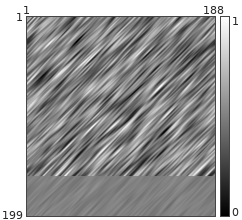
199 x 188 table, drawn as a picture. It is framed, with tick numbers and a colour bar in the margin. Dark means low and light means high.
Grain: diagonal, up to the right. Seam: horizontal, 80% of the way down, the bottom part calmer. Odd rows or columns: none. Mirror symmetry: none. Average level on the scale: 50%. Slope: none.
